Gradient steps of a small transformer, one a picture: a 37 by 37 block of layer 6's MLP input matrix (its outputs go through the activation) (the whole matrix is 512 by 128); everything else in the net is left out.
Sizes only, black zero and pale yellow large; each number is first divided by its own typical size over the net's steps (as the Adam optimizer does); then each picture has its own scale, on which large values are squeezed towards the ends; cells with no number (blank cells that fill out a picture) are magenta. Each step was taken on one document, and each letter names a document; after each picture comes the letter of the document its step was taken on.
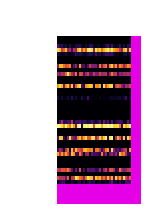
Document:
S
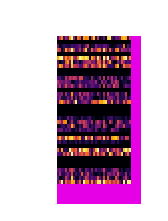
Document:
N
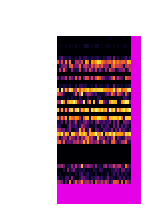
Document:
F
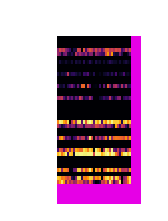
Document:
S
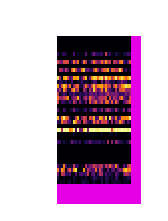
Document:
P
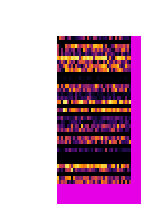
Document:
F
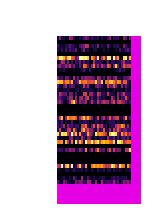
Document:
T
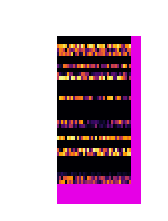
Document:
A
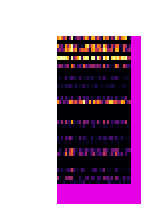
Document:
N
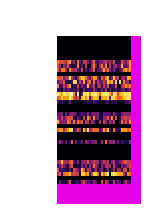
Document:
P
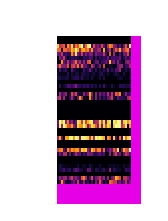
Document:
A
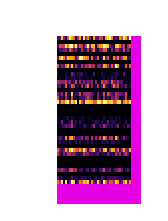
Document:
N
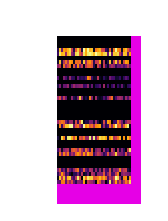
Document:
A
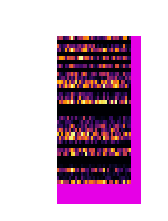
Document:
N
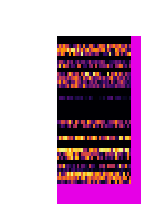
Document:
A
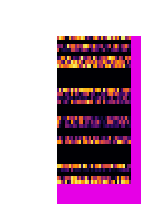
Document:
F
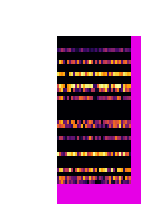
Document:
S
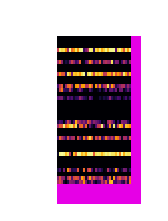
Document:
S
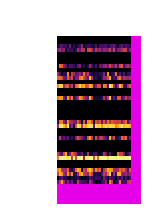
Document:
S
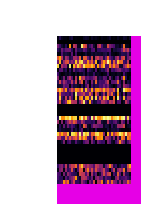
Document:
F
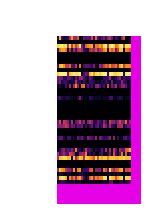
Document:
S
